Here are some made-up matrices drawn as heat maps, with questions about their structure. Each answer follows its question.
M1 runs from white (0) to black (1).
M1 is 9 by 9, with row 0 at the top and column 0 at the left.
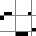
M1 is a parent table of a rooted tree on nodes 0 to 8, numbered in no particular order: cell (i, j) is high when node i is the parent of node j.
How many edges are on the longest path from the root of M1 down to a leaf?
4
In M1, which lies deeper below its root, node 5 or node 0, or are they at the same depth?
node 0
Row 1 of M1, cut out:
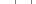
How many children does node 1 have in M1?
0
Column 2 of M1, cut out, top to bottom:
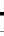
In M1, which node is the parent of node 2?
3
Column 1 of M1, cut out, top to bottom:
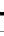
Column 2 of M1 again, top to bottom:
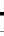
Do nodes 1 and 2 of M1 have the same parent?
yes
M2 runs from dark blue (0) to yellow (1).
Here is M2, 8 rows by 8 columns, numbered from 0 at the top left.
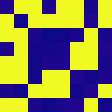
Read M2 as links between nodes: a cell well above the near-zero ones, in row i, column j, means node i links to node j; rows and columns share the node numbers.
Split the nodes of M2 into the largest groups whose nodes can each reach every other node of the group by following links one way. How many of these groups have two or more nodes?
1
